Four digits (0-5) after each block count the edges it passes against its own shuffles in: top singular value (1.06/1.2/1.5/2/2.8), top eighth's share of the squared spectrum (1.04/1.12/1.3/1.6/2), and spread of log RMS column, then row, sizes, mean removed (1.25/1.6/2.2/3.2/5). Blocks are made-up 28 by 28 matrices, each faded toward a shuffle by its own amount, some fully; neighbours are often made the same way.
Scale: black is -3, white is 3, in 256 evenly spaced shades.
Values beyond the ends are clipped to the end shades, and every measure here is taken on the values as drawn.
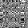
3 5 2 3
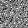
1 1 1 0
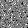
0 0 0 0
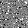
0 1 0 1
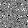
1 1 0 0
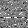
2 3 0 2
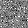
1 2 0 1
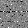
2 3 0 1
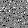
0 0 0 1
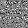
1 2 0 1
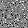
2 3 0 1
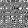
3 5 1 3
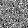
0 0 0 0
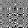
4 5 3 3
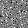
0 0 0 0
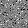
0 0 0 0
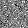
0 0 0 0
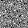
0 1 0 0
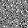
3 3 1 1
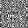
3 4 2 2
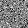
1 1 0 0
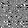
3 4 1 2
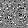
2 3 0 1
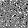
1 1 0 0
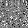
2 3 1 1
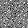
2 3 0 0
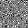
3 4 2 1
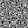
2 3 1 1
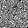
2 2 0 0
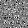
2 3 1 1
